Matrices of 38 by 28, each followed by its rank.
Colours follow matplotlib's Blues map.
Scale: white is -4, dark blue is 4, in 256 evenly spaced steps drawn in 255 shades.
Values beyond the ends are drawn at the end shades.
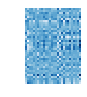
three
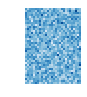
full rank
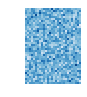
full rank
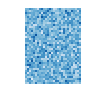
full rank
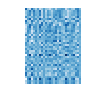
three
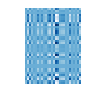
one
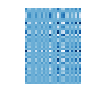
one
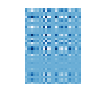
one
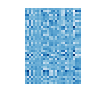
three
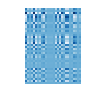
one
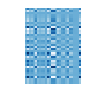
one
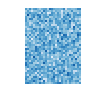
full rank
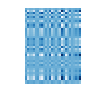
one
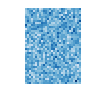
full rank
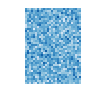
full rank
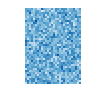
full rank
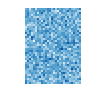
full rank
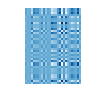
one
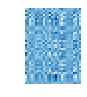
three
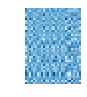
three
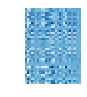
three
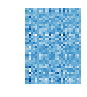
three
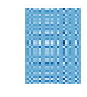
one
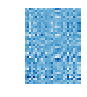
three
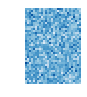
full rank
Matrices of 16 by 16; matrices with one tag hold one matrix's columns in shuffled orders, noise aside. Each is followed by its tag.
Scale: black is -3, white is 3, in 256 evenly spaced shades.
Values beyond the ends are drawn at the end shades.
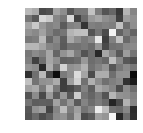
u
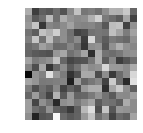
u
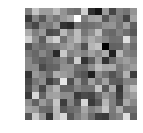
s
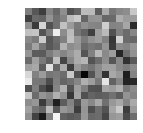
u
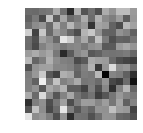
u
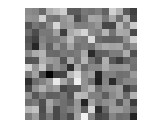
u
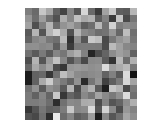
u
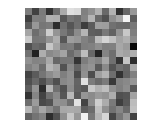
s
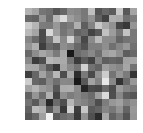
u
